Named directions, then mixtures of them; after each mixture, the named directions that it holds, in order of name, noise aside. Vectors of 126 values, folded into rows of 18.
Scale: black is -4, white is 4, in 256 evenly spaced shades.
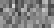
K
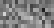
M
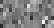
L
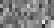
K, L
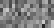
K, L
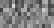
K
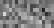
M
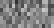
K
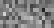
M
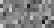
L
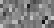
L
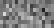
M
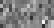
K, L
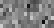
L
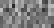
K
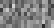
K, L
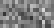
M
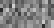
K, L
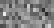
L, M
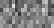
K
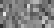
L, M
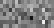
L, M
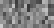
K, L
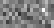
K, M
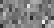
L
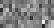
K, L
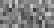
K, M
